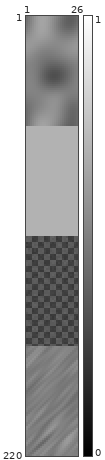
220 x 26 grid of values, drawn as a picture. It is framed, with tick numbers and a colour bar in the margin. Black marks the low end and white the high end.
It is made of 4 by 1 panels. Panel 1,1: middling, smooth. Panel 2,1: high, flat. Panel 3,1: low, checkered. Panel 4,1: middling, slanting up to the right, faint in contrast.
